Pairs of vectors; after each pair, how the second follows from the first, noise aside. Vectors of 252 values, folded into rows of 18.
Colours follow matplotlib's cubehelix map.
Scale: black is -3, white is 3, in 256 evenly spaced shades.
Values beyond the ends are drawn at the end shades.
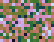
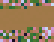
partly zeroed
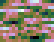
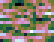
reversed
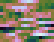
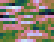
reversed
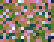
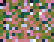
reversed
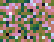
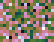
reversed
